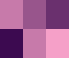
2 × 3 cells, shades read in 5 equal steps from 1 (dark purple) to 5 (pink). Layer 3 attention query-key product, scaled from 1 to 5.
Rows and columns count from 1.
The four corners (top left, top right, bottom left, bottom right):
4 2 1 5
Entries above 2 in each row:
2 2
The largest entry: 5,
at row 2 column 3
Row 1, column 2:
3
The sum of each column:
5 7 7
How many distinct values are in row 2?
3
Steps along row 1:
down down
